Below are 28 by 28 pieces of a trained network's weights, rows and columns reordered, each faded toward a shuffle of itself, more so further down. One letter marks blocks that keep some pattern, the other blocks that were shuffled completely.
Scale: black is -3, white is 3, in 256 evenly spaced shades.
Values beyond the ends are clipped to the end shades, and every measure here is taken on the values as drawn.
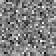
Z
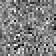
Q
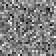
Z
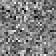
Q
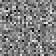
Q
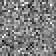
Z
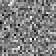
Z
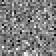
Z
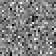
Z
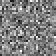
Q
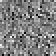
Q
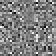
Q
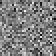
Q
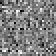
Q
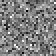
Z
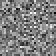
Q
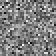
Z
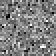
Z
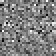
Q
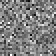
Q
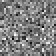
Q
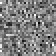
Q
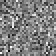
Z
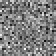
Z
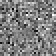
Q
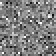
Q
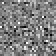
Q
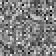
Q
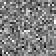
Z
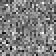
Q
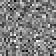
Q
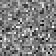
Q
